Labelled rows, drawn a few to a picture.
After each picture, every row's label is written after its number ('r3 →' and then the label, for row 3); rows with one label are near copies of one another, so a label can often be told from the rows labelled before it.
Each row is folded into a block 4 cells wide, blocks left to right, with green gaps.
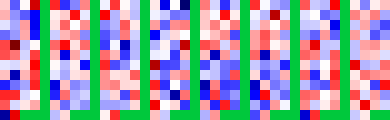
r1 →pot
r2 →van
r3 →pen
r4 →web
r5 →van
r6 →van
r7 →pot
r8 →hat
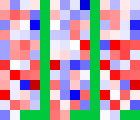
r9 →hat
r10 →web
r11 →hat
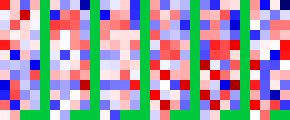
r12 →van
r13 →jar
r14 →jar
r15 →hat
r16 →hat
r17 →web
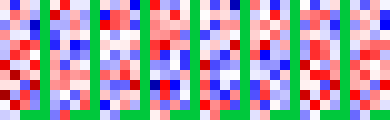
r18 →hat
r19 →pen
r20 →jar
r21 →van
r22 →web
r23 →van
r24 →hat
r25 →hat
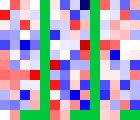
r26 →pen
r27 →web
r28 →van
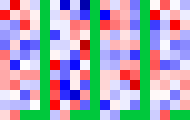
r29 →pen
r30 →web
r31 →jar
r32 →pen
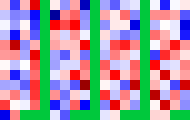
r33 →pot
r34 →jar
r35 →hat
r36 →hat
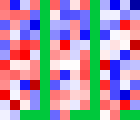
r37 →hat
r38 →pot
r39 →web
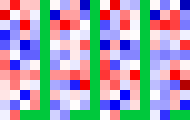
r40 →pen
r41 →jar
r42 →pen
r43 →jar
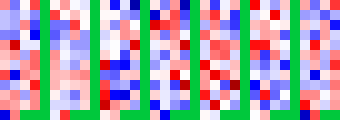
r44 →pot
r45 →pen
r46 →web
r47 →jar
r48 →hat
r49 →van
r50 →pot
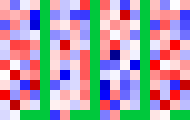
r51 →hat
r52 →pot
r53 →van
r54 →hat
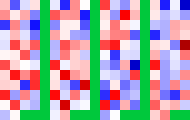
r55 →hat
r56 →hat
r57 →van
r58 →web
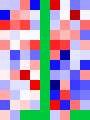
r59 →jar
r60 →van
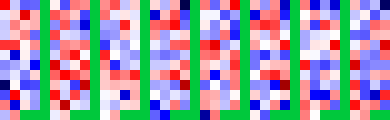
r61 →van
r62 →hat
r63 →pen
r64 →jar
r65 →pot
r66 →jar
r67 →web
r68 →web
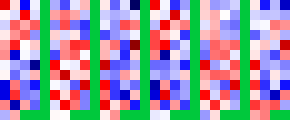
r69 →van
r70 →hat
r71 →web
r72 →van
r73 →hat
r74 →web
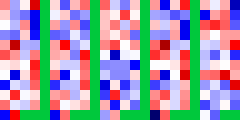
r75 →pot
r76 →pot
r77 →van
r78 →pot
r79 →jar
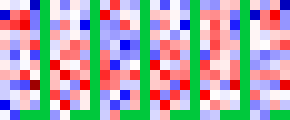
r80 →jar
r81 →hat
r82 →pen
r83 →hat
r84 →hat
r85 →jar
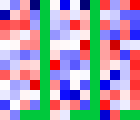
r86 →jar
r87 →web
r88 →pot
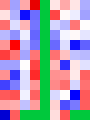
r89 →pot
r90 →pen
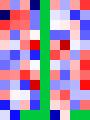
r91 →jar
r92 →pot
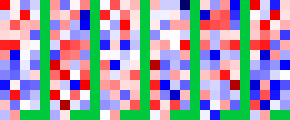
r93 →van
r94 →hat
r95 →pen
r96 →web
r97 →jar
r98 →van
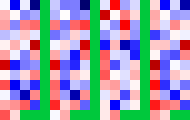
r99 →web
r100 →web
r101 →pen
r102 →web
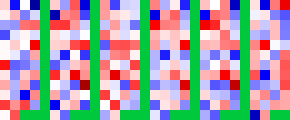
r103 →web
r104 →jar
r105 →hat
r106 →jar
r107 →jar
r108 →pot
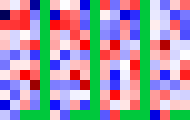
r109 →jar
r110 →jar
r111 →pot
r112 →pot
